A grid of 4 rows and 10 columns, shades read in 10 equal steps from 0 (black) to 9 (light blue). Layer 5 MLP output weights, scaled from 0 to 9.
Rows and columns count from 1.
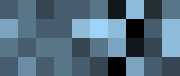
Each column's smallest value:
4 4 3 4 3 3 0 0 2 3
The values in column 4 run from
4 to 5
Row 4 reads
4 6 4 5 4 3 0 7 4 3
